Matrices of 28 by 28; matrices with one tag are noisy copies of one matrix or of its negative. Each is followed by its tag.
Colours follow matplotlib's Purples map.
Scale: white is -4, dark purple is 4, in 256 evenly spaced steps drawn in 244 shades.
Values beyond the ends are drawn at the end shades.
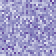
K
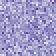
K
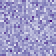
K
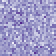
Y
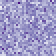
K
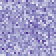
K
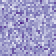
Y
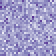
K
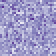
Y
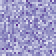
K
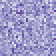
Y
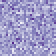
Y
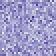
K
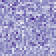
Y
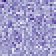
Y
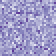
Y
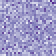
K
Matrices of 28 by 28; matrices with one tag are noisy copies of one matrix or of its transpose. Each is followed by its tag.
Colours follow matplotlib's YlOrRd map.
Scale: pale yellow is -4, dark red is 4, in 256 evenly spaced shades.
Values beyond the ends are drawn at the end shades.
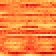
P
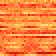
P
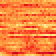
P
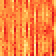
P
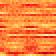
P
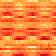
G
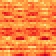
G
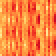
G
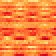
G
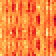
G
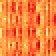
G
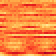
P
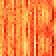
P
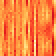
P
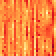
P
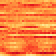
P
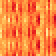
G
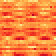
G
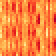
G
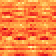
G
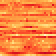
P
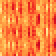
G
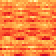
G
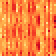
G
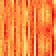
P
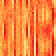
P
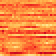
P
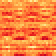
G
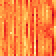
P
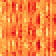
G
